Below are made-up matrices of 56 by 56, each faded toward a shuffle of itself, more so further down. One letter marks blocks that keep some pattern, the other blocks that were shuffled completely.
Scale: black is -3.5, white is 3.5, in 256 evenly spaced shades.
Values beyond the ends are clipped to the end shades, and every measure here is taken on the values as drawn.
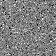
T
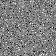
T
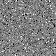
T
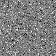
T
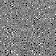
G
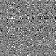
G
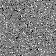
T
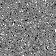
T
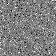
T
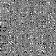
G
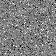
T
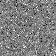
T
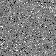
T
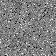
T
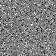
T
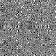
G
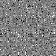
G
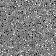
T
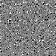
G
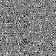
G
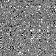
G
